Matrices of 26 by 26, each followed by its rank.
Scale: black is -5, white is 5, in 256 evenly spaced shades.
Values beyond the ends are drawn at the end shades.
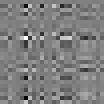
two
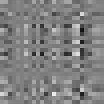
two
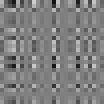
one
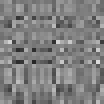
two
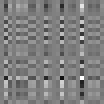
one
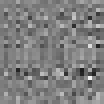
three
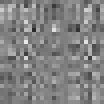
three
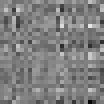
three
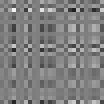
one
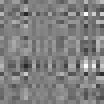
two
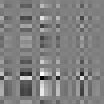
one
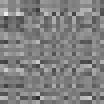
two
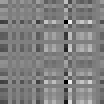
one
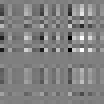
one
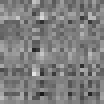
three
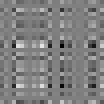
one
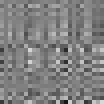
two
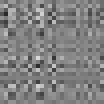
two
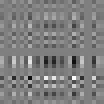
one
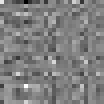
three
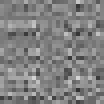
three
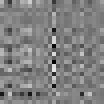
two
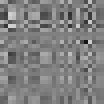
two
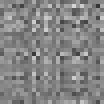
three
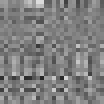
three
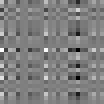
one
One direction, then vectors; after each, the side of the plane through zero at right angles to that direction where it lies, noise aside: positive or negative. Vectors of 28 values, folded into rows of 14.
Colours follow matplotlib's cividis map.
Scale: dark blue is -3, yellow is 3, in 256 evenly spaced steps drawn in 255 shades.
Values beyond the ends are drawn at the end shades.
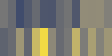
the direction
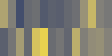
positive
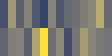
positive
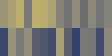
negative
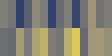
positive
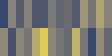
positive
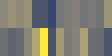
positive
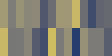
negative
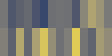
positive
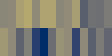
negative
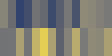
positive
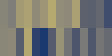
negative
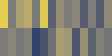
negative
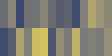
positive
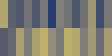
positive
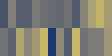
positive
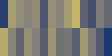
negative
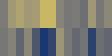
negative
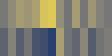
negative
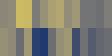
negative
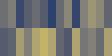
positive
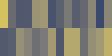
positive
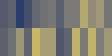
positive
